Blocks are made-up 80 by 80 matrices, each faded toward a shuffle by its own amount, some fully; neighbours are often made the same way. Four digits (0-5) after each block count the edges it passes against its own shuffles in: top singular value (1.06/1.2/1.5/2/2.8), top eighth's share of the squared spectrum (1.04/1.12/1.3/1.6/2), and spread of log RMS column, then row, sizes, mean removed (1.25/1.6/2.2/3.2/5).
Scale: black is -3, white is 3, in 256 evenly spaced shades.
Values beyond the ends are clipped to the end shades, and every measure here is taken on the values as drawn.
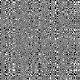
4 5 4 3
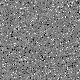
0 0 0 0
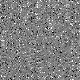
3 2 1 1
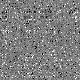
3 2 1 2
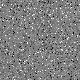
1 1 0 0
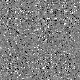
3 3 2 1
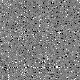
3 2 1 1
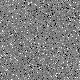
0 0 0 0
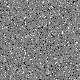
0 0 0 0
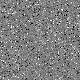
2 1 0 0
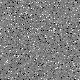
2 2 0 0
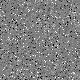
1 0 0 0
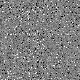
3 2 1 1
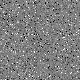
2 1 0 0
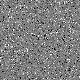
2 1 0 0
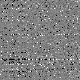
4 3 1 2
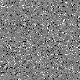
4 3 1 2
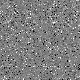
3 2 0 1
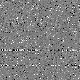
3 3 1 2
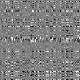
5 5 3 4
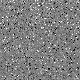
2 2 0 1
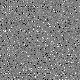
2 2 0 1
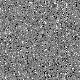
1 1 1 0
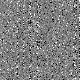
1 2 3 0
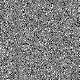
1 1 2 0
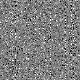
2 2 3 0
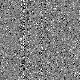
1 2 3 0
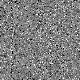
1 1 2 0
